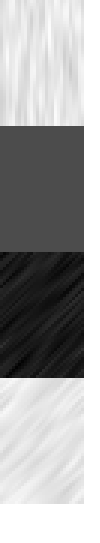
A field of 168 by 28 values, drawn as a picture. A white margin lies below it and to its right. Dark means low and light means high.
The table splits into 4 rows of 1 panel. Panel 1,1: very high, streaked downward, faint in contrast. Panel 2,1: low, flat. Panel 3,1: very low, slanting up to the right, faint in contrast. Panel 4,1: very high, slanting up to the right, faint in contrast.
